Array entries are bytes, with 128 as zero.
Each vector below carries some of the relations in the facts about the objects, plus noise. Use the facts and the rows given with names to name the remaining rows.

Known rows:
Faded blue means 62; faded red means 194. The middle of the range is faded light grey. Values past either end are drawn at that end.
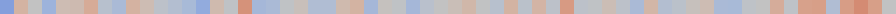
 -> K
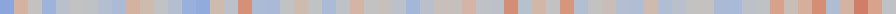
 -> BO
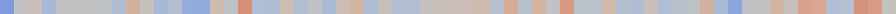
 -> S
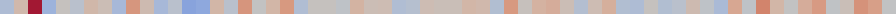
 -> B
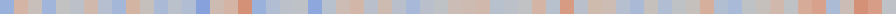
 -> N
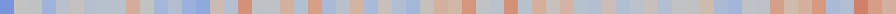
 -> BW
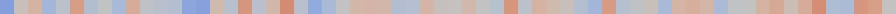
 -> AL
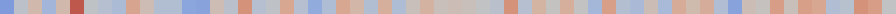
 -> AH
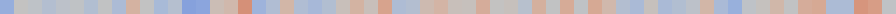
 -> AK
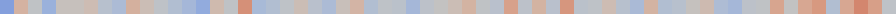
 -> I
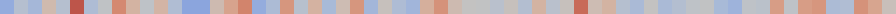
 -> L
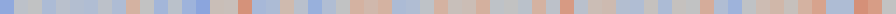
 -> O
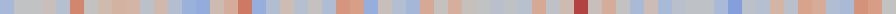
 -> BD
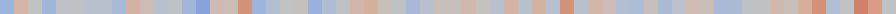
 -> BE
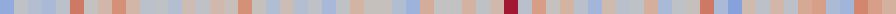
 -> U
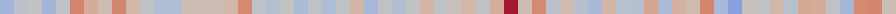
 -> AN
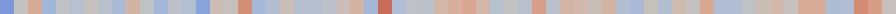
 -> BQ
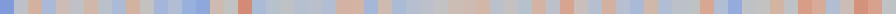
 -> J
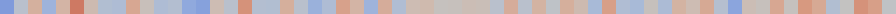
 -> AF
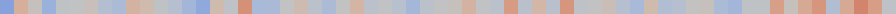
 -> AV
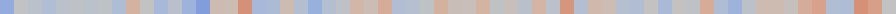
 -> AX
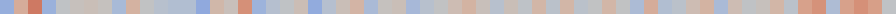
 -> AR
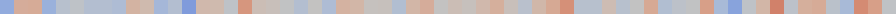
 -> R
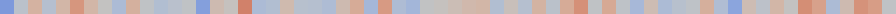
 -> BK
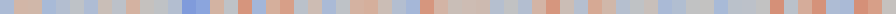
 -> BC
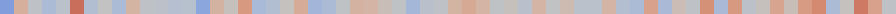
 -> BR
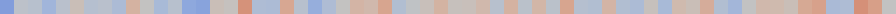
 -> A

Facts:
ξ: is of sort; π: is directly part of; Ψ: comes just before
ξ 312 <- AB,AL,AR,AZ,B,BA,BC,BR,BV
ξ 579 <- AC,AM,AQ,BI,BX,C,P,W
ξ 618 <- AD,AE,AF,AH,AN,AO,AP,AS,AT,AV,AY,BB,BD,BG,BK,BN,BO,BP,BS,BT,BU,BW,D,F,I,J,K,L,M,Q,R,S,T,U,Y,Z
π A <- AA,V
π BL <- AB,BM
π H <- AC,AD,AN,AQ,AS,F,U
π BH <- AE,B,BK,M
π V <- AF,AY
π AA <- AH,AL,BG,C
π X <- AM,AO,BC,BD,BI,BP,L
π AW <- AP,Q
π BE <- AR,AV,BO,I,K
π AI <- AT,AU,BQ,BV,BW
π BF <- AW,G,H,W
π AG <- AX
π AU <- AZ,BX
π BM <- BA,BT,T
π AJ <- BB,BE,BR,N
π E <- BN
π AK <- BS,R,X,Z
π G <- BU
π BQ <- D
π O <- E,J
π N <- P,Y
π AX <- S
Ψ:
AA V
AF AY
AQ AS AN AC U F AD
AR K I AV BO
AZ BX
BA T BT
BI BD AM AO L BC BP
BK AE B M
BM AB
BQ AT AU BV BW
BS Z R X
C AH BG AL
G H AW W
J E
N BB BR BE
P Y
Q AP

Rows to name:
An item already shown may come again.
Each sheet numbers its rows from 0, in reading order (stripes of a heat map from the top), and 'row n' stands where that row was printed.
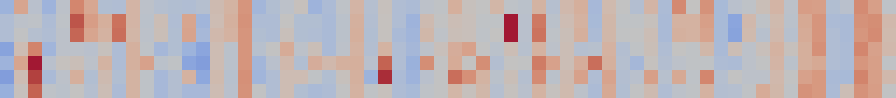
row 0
P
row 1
AC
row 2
AC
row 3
BV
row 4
BI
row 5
AZ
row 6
AB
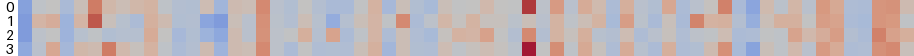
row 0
AP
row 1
C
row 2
BW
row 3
Q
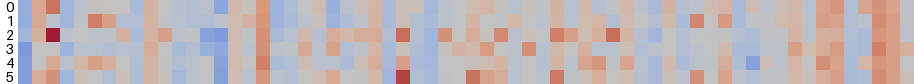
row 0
AR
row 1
P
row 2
BI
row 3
BW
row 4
BK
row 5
BX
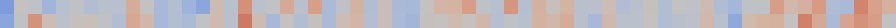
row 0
BW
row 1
T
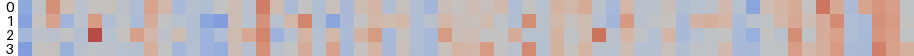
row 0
T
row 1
AL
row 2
AO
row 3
BW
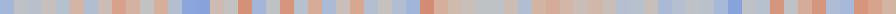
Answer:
BP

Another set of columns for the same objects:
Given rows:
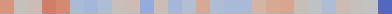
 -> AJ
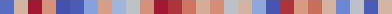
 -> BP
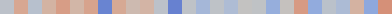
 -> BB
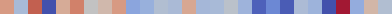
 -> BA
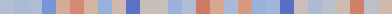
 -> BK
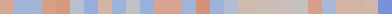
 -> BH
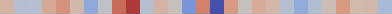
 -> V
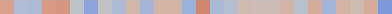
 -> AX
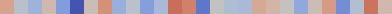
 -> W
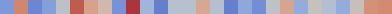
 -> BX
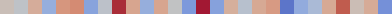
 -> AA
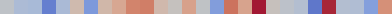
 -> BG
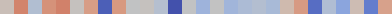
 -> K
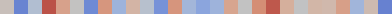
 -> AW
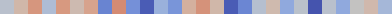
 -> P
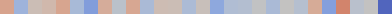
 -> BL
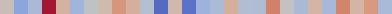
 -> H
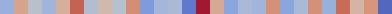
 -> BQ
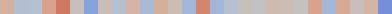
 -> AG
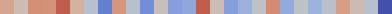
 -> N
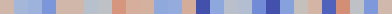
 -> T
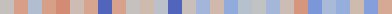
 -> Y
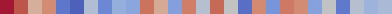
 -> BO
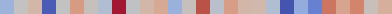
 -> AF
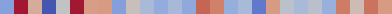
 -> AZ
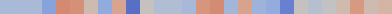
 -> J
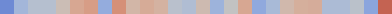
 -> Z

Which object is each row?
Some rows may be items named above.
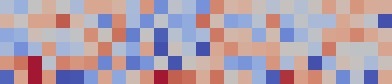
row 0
BU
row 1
N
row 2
Q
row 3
AN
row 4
AR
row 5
BP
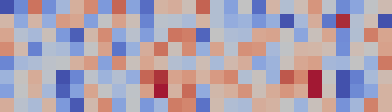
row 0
BI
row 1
BM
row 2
W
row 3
M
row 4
Z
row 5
L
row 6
AO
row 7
W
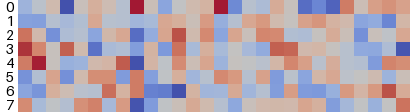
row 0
C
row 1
R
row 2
M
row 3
BE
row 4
BV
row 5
BS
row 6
AQ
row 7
B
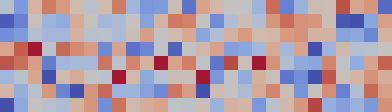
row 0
G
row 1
AM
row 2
R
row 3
AR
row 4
AL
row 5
C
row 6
AC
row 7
BD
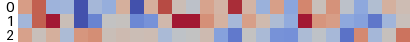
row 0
BW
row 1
BC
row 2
AB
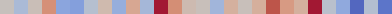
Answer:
X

